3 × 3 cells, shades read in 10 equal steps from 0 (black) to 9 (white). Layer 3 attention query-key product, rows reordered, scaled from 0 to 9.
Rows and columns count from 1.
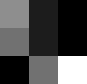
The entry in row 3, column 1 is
0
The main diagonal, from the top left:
5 1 9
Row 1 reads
5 1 0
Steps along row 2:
down down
